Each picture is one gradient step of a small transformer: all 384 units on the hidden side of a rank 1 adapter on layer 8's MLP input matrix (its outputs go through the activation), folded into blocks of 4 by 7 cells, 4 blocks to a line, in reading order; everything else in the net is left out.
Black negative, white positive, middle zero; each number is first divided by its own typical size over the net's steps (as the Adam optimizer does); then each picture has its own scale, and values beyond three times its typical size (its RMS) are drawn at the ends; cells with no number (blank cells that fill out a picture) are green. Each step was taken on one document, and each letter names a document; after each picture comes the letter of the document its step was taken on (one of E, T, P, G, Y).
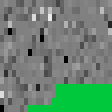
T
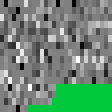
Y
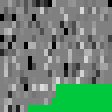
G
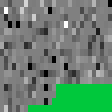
G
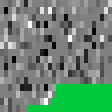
G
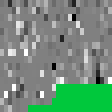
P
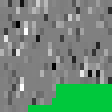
P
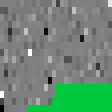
T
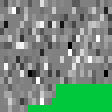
Y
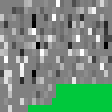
Y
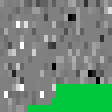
P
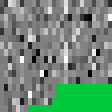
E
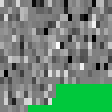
E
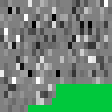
Y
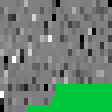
T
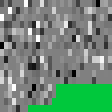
Y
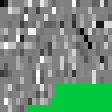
Y
